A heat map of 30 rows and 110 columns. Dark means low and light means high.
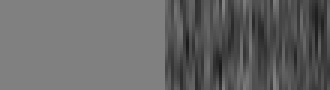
The table splits into one row of 2 panels. Panel 1,1: middling, flat. Panel 1,2: low, streaked downward.
